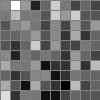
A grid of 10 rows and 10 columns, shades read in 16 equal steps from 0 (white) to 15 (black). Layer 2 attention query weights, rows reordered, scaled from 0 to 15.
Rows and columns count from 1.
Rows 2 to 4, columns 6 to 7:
3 6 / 7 11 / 7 12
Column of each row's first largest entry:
4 5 5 7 2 2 5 6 7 5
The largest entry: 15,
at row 9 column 7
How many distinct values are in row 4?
7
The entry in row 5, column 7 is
11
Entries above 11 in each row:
1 0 0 2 1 2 4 3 3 3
